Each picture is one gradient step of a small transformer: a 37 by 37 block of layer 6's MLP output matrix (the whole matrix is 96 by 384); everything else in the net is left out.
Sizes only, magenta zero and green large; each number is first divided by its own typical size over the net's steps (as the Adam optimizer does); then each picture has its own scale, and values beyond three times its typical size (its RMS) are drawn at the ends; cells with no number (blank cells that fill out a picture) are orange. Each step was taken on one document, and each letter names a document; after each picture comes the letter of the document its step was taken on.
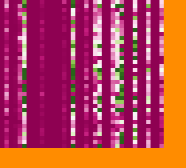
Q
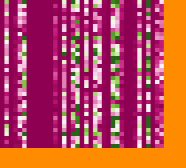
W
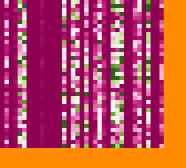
W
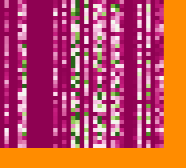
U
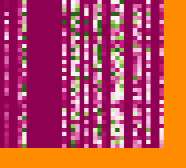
W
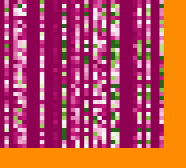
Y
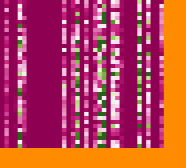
U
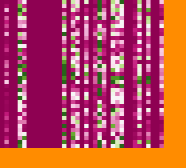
W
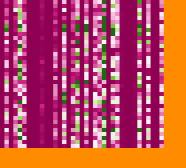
Y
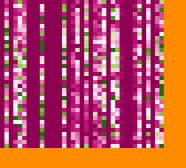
Y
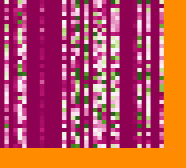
U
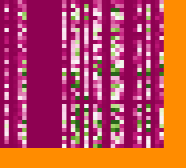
U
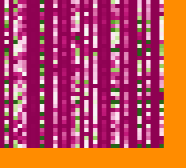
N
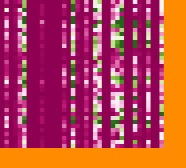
Q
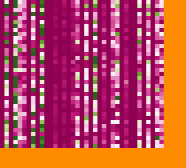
N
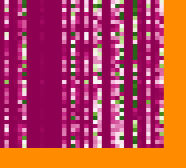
Q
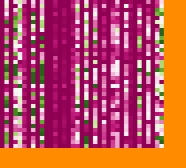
N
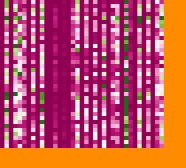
N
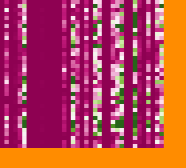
Q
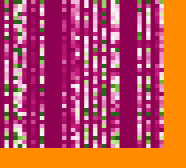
N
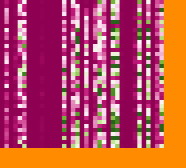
U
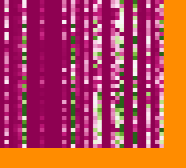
Q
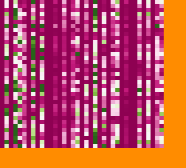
N
